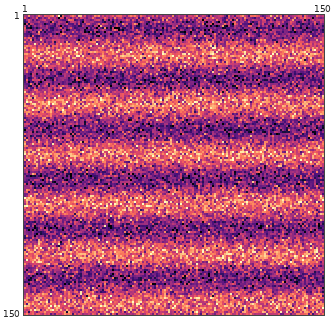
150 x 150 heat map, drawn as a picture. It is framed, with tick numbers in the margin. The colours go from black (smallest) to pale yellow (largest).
Stripes: horizontal, repeating 6 times. Average level on the scale: 50%. Histogram: bell-shaped. Seam: none. Slope: none.
